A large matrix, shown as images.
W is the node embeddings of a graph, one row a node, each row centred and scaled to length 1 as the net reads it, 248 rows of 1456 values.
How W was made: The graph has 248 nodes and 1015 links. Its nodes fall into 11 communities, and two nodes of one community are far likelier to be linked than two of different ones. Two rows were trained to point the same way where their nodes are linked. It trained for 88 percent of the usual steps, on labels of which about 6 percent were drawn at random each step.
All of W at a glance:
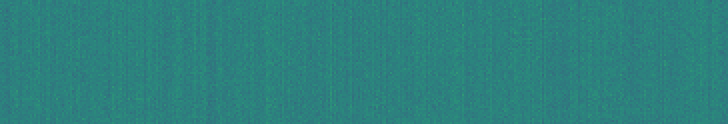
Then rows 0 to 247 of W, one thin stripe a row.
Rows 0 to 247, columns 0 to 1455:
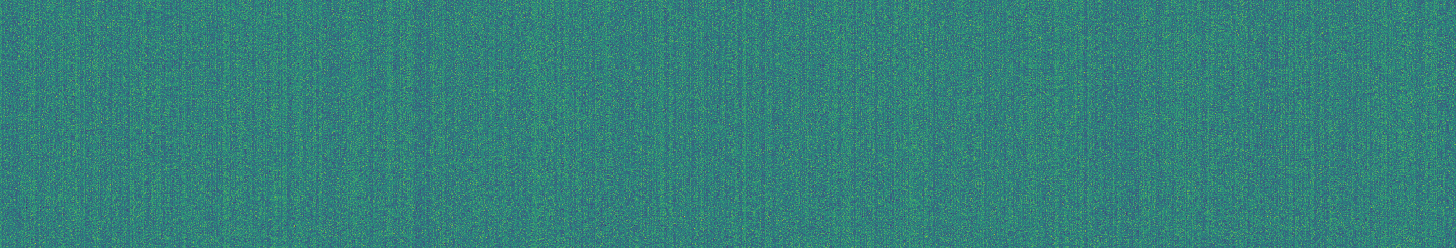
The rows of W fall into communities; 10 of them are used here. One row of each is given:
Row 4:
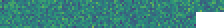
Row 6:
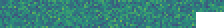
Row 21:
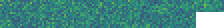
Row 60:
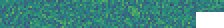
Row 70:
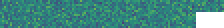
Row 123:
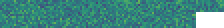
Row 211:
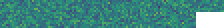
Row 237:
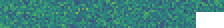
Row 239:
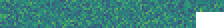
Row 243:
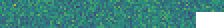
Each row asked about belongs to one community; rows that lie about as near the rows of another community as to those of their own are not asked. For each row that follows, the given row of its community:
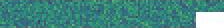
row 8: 60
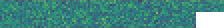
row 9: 4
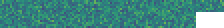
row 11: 60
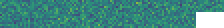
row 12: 243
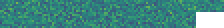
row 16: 70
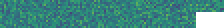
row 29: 237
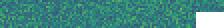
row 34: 123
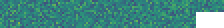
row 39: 243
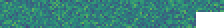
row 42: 21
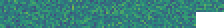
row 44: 237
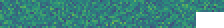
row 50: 21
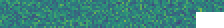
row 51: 211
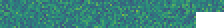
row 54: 243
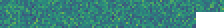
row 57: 4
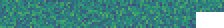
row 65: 123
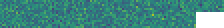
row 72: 123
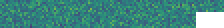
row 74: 243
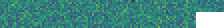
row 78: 211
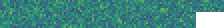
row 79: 21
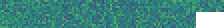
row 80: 70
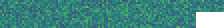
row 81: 211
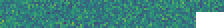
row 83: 123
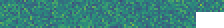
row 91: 4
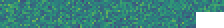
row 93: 211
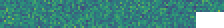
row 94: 237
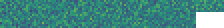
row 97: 123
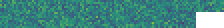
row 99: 4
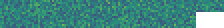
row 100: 237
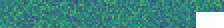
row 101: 123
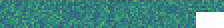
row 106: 237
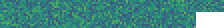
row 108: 21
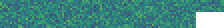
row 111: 239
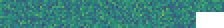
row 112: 239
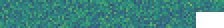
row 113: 4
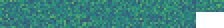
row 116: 60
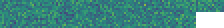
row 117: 70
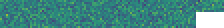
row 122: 60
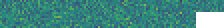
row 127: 4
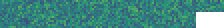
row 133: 60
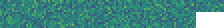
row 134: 6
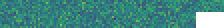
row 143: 60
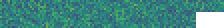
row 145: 4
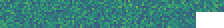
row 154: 211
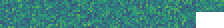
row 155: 60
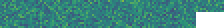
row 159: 21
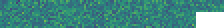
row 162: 6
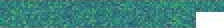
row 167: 123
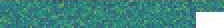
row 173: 123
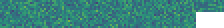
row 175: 6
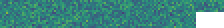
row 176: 6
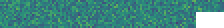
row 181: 211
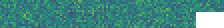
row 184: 211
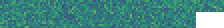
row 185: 70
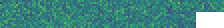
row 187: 4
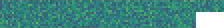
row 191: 70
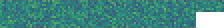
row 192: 6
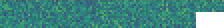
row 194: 239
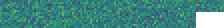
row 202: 6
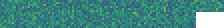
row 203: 237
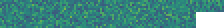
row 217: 123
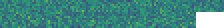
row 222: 211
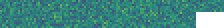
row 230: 211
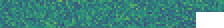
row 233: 4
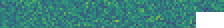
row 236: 70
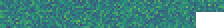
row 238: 237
